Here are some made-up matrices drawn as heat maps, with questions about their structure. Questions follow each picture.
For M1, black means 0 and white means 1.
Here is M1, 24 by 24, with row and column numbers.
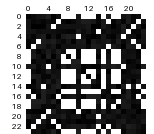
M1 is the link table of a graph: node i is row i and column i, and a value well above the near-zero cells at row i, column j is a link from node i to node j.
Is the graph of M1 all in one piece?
no
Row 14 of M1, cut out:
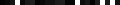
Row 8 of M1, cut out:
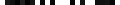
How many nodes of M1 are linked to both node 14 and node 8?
1
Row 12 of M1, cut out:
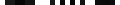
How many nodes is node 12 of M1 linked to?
10
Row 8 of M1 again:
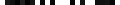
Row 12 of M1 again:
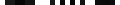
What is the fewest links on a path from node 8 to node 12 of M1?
1
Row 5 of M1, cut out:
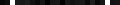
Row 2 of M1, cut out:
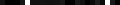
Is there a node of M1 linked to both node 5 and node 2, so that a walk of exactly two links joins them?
yes
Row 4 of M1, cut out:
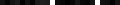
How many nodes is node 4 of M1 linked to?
2
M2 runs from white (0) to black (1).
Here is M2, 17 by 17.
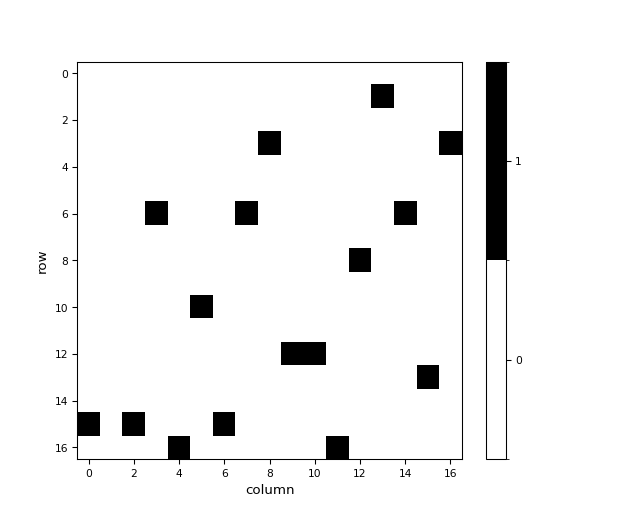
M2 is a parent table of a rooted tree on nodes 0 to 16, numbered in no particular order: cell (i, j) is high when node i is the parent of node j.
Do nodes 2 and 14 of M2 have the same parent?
no
